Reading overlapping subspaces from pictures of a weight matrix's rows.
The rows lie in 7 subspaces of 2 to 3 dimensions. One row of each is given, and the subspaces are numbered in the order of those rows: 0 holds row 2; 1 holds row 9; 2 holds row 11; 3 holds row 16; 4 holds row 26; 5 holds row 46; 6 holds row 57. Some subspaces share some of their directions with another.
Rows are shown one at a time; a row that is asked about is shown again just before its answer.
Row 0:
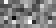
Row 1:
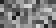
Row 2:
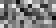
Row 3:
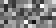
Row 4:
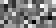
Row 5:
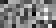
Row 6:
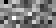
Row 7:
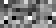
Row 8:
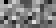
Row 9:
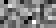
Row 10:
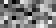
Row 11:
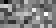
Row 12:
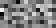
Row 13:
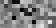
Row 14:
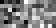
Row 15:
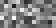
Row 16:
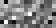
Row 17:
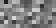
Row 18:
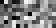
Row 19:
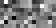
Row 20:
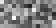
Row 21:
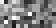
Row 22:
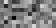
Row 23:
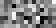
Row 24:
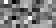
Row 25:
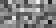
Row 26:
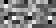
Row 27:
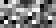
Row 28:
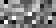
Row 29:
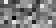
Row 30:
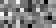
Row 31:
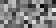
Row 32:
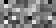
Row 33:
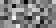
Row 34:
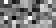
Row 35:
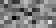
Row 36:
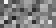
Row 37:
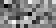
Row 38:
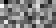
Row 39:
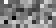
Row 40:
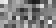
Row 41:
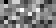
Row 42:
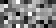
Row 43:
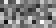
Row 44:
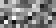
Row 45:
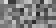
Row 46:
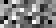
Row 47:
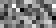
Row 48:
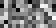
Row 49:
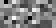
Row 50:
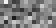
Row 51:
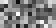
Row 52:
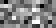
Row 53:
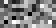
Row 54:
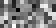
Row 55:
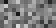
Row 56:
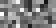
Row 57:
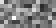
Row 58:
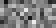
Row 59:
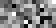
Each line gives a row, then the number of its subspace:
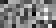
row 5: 6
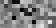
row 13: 0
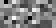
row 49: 3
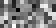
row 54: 0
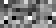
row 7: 4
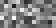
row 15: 0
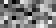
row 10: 0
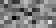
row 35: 0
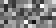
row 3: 5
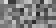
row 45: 6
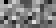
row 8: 1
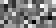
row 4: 5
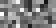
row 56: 4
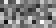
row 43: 4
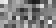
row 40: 2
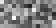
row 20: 6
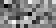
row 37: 2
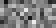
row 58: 1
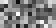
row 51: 6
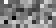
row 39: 4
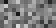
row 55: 6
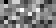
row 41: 6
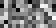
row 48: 0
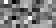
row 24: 3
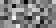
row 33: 5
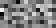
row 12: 4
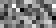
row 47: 0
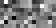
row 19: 5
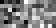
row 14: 2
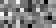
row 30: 4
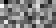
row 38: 0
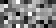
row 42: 6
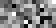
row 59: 5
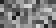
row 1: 6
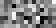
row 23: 5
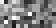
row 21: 2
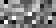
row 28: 3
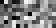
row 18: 2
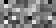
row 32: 4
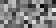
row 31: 5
